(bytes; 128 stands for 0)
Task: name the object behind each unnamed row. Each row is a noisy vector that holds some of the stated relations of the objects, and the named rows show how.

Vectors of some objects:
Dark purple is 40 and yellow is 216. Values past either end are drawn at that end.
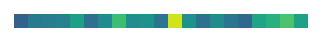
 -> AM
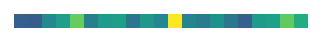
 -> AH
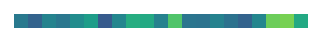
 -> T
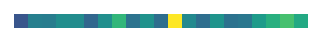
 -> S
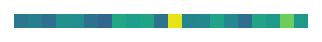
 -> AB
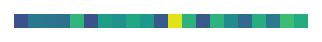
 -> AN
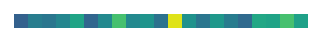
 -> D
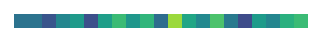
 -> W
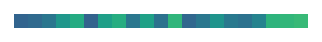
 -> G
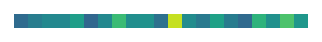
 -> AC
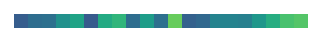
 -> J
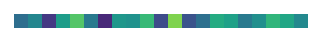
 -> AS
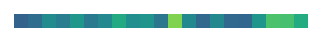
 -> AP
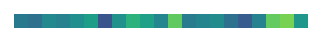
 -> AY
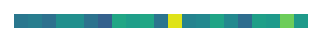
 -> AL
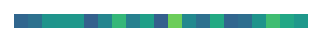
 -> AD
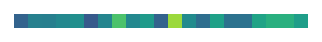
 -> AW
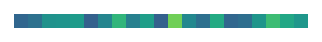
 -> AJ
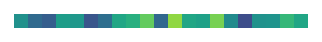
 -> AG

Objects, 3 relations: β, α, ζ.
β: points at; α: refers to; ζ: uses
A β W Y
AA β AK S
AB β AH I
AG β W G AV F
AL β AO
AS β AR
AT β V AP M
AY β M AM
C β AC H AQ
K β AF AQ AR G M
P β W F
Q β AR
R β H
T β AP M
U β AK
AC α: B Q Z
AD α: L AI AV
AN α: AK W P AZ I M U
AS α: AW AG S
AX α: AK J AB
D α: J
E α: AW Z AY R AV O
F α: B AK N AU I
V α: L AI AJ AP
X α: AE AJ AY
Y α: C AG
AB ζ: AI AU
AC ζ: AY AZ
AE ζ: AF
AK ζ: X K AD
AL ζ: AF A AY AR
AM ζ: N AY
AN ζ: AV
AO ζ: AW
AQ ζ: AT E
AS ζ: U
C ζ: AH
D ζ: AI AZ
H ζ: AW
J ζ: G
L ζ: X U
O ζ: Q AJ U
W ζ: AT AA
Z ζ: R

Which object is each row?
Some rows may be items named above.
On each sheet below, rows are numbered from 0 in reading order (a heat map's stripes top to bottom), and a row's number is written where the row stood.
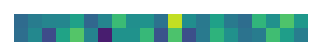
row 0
AC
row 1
Q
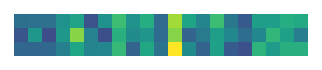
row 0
F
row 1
AR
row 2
Z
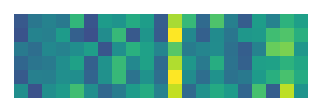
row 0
AV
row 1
AK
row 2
AY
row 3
Y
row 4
S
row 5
C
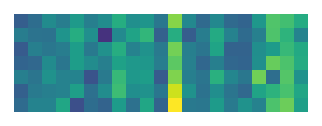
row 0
AP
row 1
K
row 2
E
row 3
M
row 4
H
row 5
AM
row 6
U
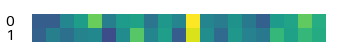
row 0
AH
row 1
AO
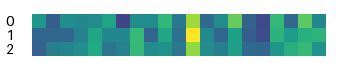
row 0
R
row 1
Z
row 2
AF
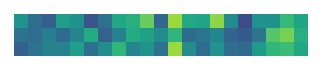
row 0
P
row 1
AT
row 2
V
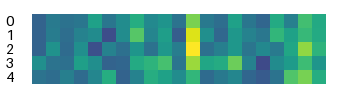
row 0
AQ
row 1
AO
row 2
AA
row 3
A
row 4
AT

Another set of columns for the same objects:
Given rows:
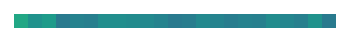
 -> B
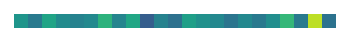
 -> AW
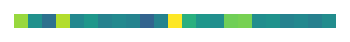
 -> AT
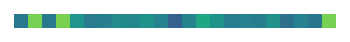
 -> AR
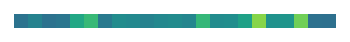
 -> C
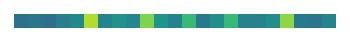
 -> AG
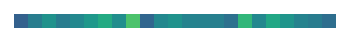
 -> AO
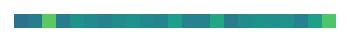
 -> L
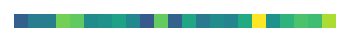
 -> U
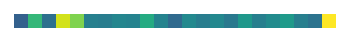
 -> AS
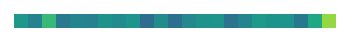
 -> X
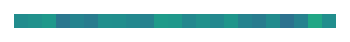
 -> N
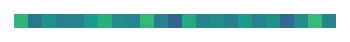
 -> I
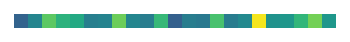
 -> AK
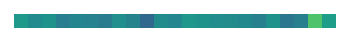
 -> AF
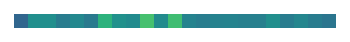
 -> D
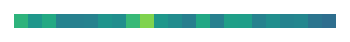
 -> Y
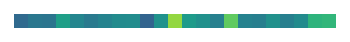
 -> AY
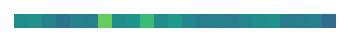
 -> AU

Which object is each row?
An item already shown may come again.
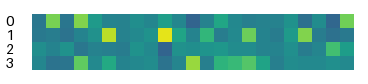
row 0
AR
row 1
P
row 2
AF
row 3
T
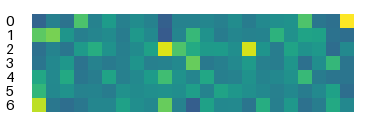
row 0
K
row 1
AQ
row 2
A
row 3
AM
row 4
F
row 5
V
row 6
AH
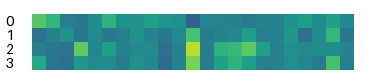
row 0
AV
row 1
AM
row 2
T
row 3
M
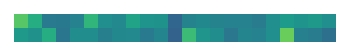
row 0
AV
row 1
G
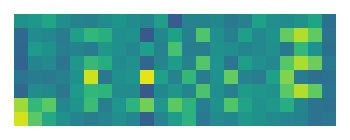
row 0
S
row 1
H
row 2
AC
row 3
H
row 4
P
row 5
H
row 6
W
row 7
E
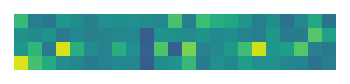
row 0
AP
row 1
AF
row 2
AA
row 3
E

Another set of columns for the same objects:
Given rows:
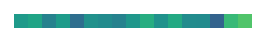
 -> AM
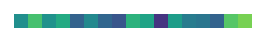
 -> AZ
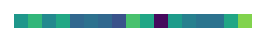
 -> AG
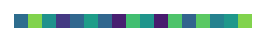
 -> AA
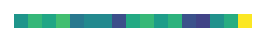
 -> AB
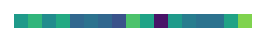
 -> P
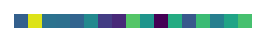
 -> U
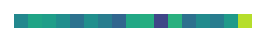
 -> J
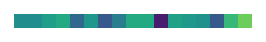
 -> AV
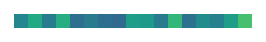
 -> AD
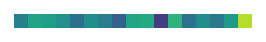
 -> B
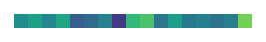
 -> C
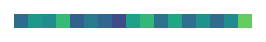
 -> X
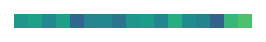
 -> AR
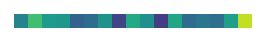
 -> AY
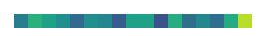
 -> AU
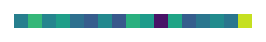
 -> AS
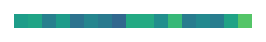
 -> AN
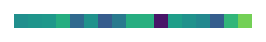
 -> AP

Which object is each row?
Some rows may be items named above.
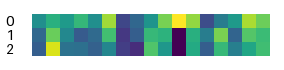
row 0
AO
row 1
S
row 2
U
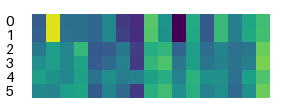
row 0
U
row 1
U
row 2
K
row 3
C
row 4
H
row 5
E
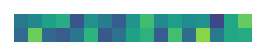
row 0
AF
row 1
AK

